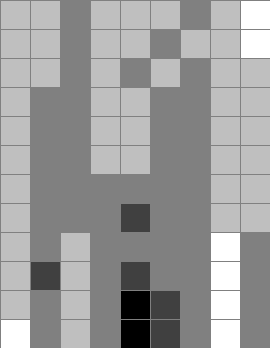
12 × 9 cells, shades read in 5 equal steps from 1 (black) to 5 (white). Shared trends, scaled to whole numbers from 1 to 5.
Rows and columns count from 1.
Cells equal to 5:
7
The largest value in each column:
5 4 4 4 4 4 4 5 5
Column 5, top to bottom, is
4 4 3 4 4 4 3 2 3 2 1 1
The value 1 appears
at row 11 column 5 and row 12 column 5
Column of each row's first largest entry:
9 9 1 1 1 1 1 1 8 8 8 1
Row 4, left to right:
4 3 3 4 4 3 3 4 4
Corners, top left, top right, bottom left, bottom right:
4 5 5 3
